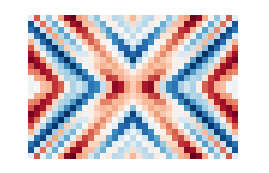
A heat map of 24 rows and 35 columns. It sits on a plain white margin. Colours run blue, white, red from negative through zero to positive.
There is no seam. It mirrors both left to right and top to bottom. Overall the values sit about 50% of the way up the scale. The centre is the smoothest part.
